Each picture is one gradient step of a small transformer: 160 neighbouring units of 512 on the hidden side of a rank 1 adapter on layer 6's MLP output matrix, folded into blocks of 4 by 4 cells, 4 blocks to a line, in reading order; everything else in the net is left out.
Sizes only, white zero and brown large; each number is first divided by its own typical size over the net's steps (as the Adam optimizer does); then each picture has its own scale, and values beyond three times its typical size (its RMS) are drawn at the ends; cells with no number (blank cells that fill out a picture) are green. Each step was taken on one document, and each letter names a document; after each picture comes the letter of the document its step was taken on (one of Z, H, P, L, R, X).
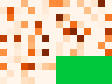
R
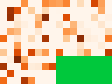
R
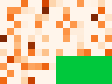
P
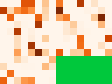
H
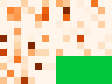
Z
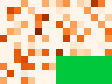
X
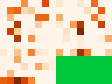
Z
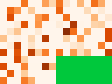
X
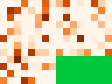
P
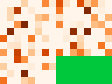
X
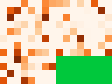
R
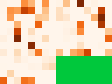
H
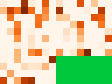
H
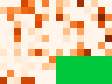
H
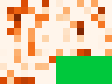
Z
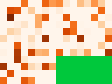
R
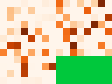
X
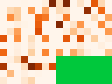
P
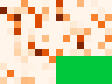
H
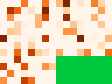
P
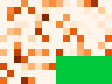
R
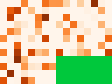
R
